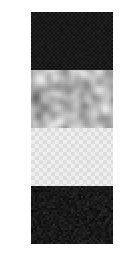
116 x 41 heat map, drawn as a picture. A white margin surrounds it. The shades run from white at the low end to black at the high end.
The table splits into 4 rows of 1 panel. Panel 1,1: very high, checkered, faint in contrast. Panel 2,1: low, blotchy. Panel 3,1: very low, checkered, faint in contrast. Panel 4,1: very high, fine-grained, faint in contrast.
